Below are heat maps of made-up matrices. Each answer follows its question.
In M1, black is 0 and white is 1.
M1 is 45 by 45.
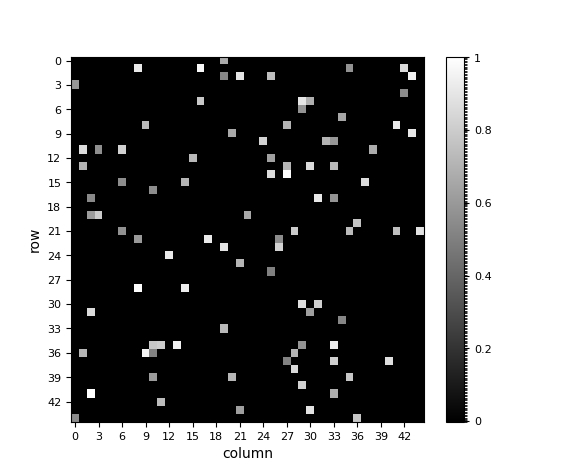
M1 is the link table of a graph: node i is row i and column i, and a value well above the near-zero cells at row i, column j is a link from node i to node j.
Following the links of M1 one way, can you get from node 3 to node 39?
no
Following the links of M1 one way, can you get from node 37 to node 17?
yes
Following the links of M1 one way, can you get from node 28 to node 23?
no
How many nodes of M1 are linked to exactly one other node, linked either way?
2
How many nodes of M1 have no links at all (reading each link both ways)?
1
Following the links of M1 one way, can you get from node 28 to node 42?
yes
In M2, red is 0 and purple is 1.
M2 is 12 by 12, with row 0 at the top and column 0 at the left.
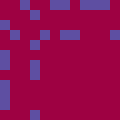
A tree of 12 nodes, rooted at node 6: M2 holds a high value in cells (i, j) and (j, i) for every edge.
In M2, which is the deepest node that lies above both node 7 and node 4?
3
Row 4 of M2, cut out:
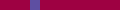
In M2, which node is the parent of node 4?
3
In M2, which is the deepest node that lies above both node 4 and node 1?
3
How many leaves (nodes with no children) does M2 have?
9
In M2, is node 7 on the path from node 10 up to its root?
no
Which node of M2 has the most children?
0
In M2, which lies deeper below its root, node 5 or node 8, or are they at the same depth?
the same depth
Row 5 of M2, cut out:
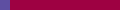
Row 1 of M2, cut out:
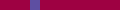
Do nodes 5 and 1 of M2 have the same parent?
no
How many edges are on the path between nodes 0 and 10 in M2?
1
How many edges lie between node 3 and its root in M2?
1
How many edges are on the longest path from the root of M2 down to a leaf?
2
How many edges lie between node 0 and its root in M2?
1
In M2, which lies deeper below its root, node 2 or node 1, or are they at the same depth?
the same depth
